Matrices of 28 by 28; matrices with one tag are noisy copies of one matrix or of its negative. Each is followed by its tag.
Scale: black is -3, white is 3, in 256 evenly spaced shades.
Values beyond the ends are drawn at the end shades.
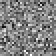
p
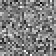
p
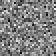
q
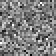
p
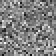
p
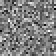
q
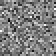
q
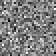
q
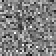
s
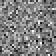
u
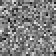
q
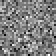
u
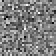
s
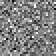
q
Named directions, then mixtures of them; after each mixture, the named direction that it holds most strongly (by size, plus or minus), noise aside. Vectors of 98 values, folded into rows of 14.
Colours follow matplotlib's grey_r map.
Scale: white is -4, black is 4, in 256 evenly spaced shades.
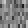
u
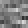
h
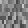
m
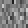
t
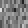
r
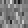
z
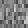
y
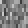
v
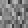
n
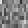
v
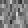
z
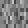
t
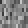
v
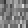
u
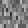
v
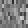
t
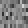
v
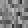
n
